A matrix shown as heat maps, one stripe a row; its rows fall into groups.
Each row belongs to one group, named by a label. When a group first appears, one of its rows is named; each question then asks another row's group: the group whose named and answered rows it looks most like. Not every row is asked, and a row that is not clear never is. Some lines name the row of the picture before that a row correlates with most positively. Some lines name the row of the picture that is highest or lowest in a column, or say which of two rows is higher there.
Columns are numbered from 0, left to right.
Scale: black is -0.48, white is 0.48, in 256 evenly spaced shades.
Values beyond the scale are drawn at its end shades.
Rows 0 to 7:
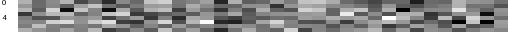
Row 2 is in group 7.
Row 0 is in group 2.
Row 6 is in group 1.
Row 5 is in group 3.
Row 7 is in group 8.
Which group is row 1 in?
7
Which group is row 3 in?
1
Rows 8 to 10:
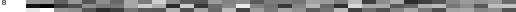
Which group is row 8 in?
2
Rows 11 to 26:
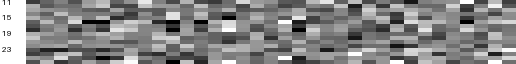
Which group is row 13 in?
3
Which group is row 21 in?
8
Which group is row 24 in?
1
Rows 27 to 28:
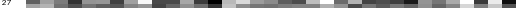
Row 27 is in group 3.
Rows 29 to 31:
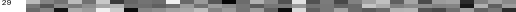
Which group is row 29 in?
8
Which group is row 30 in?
3
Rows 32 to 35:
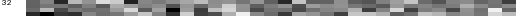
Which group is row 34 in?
2
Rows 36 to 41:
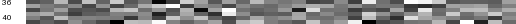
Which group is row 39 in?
3
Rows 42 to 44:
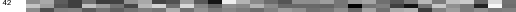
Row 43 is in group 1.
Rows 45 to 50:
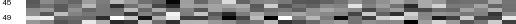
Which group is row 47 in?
2
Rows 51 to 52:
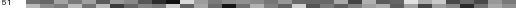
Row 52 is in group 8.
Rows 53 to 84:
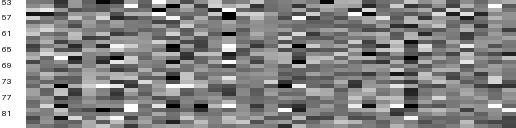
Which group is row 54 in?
2
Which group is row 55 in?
3
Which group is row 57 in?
8
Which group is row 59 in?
1
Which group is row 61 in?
8
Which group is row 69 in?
8
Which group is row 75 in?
7
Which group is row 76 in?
7
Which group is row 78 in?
2
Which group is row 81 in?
1
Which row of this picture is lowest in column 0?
56
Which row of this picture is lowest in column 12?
79
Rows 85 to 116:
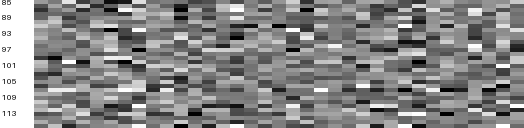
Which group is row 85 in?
7
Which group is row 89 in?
2
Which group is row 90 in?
1
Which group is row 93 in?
8
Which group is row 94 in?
8
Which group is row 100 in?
7
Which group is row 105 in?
2
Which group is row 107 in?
1
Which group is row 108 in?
1
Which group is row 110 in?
1
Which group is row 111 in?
7
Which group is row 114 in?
7
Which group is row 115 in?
8
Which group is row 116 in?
2
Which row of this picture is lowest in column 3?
100
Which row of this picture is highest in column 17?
95
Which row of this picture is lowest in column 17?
91
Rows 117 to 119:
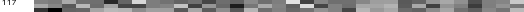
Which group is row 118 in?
8
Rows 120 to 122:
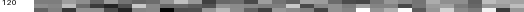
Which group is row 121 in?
7
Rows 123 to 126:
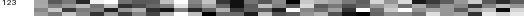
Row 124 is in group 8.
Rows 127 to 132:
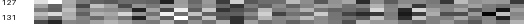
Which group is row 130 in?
1
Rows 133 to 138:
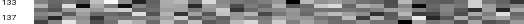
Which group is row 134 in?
7
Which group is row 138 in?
1
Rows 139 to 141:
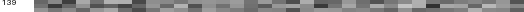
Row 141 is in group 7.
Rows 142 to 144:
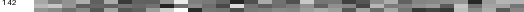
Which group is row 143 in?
3
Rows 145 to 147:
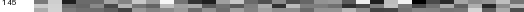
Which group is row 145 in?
2
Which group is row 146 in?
1
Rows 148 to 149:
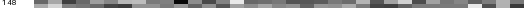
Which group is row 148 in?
2
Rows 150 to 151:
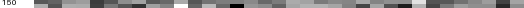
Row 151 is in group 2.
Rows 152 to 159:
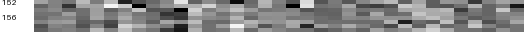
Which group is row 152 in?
8
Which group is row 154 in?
2
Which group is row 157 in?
1
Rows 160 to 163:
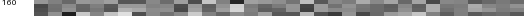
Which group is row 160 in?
8
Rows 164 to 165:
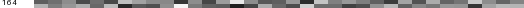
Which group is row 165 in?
8
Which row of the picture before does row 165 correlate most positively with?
160
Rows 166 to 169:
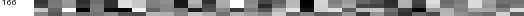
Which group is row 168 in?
7
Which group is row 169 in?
1
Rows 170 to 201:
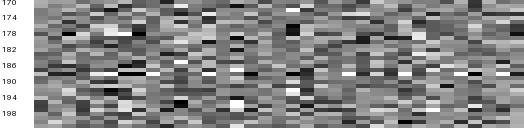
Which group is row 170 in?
3
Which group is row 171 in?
8
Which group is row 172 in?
7
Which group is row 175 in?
2
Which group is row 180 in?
8
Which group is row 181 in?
3
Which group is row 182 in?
8
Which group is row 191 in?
1
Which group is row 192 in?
7
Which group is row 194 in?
8
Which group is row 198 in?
7
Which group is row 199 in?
8
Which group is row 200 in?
1
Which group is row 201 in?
3
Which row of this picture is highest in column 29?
186
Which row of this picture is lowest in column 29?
191
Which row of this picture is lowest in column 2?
178
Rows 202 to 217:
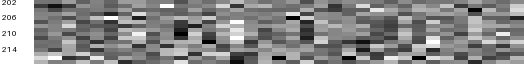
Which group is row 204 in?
3
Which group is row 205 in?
7
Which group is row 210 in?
2
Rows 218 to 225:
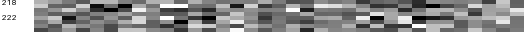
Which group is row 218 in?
1
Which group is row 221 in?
3
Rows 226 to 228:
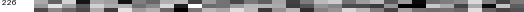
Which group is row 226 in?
7
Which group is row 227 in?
1
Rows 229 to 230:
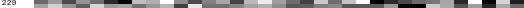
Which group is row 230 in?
1
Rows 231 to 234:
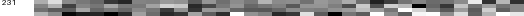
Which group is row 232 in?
2
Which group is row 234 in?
3
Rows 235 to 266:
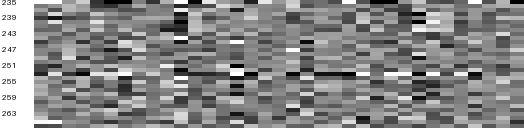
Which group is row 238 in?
1
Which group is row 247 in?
7
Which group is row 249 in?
7
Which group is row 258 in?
8
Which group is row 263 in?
8
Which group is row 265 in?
3
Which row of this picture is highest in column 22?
235
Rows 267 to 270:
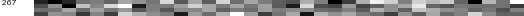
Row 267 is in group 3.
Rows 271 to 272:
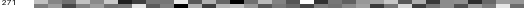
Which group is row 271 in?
8
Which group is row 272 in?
2
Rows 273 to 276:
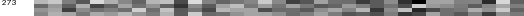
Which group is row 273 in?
1
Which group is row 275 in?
2
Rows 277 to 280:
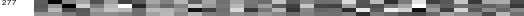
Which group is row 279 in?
2
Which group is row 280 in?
1
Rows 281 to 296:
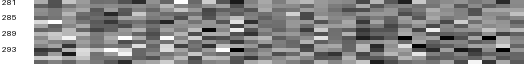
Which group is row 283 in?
8
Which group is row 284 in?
7
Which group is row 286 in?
3
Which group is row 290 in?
1
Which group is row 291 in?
8
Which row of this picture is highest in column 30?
286
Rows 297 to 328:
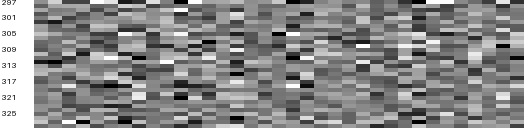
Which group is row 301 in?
2
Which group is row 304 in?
1
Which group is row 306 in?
3
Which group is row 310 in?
7
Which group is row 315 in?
8
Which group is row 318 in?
7
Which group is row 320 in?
2
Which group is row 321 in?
2
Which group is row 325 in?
1
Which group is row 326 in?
8
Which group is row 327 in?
7
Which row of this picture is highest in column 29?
297
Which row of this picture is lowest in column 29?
305
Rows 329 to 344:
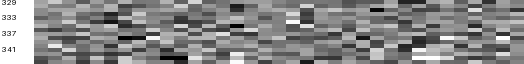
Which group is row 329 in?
1
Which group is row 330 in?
8
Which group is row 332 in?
7
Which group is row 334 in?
7
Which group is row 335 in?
8
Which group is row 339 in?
2
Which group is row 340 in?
1
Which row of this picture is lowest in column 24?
331
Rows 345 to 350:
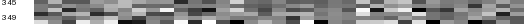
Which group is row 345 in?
2
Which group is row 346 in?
3
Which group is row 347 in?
2
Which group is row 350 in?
8
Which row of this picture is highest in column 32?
348
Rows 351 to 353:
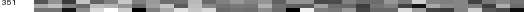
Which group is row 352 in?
1
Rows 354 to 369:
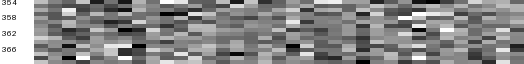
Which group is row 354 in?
2
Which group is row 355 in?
3
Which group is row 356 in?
7
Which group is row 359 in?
7
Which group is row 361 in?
1
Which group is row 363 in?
1
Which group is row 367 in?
8
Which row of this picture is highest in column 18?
359
